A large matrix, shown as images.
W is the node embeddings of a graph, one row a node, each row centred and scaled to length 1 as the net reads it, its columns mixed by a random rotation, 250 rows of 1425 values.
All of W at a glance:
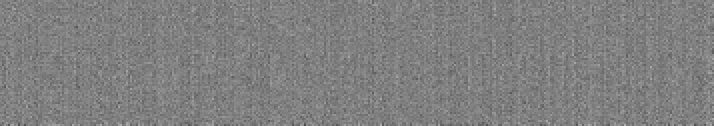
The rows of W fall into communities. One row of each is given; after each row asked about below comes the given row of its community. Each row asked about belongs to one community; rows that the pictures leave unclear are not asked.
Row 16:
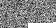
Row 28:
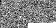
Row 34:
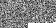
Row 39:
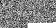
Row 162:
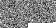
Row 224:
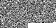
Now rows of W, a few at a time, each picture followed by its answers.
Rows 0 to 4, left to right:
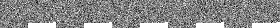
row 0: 28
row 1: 224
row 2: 39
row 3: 34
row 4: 39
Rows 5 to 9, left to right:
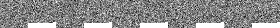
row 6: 16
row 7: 28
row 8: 34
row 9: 162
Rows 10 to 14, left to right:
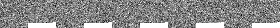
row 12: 28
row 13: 28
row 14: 162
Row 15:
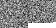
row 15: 224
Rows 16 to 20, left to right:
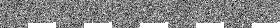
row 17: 224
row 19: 16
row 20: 28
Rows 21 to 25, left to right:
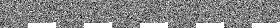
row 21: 39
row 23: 162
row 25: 224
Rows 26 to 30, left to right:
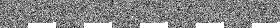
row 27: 16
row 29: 28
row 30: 224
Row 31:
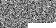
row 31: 224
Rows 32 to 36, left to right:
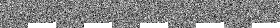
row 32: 34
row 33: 162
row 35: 162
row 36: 39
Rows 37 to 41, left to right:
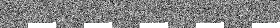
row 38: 224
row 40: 39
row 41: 224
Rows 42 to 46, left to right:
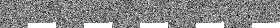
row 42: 39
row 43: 39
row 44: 16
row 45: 28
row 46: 224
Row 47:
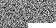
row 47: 34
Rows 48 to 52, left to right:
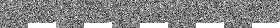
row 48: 34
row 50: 162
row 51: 34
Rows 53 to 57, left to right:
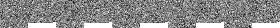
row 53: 162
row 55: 162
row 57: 34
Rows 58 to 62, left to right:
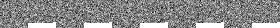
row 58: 162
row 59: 28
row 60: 39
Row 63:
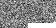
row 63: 224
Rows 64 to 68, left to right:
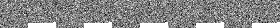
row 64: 28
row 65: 39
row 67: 39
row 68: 224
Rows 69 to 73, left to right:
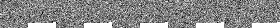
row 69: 162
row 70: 224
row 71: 162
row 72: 34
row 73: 39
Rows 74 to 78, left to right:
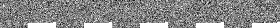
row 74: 34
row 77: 34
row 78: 28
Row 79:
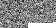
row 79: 16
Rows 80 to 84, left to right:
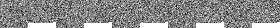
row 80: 28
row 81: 39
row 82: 28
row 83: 28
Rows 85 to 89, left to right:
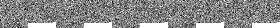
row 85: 224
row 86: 34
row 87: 39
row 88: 224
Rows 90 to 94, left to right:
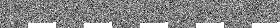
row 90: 16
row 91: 28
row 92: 39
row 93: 162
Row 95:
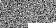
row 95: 16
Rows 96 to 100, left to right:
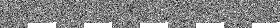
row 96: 28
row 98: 28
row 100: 162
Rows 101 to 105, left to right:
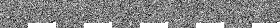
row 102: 34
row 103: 28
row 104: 16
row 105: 162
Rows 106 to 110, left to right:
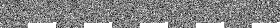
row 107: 16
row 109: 28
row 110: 34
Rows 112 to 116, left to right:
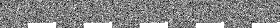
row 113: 28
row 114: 39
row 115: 224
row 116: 162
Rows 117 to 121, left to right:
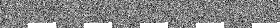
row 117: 39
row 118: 39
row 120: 28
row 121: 162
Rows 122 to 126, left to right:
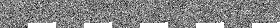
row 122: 34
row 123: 28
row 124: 162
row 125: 39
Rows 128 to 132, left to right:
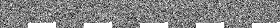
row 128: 28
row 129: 28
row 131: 34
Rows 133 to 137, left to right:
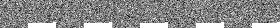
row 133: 39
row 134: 39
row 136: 39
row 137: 224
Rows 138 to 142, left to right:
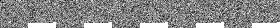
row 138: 34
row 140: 28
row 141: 28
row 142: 39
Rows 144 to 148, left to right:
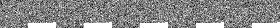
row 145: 28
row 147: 224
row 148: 224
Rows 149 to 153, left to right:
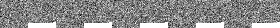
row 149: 28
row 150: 224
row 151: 162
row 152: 224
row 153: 16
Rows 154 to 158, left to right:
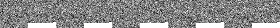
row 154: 162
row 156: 34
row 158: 162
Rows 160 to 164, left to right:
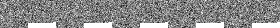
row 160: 224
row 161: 39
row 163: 39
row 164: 224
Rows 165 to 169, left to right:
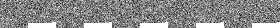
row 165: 224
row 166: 162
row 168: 16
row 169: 162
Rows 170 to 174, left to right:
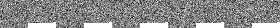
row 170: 28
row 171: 28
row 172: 162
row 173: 39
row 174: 162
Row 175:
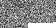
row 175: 16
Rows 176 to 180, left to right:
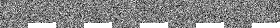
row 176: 162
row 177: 224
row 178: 39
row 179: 162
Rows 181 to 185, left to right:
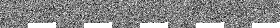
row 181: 39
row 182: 224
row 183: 34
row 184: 34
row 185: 16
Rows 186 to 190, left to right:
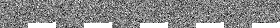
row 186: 34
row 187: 39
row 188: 162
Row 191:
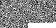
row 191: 28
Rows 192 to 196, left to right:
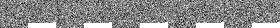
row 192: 224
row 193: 39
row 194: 34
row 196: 28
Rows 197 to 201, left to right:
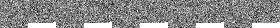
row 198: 28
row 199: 39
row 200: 162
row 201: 34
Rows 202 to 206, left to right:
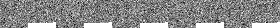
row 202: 39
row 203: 224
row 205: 39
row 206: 224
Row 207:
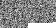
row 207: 39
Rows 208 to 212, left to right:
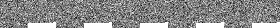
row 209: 162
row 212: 16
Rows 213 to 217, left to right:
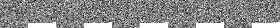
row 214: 34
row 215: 39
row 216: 16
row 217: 224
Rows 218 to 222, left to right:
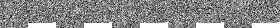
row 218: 162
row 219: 224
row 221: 16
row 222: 34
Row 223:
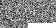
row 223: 39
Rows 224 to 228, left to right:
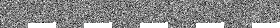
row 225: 39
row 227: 28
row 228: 16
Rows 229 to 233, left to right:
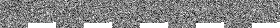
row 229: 16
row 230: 28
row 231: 162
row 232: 162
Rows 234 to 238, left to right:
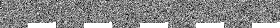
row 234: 39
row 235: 224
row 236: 162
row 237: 16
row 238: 28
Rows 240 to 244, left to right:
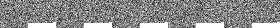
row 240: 34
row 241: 39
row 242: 39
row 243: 34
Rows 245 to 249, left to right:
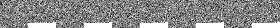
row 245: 39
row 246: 28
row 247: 28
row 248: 28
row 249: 28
